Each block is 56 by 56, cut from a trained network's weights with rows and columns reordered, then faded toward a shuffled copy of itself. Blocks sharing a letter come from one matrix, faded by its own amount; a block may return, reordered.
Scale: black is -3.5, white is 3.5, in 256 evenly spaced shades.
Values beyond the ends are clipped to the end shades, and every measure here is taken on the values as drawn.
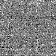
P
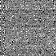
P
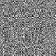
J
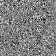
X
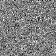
X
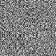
J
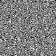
X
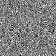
X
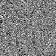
X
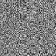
J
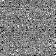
P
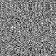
J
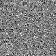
X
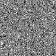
X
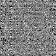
P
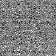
P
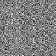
J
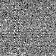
P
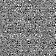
P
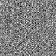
J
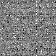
P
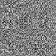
J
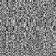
J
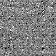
P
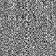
J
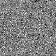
X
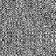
J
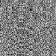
J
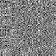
J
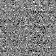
P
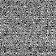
P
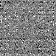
P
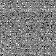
P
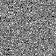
X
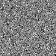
X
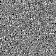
X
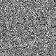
X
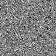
X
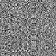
J
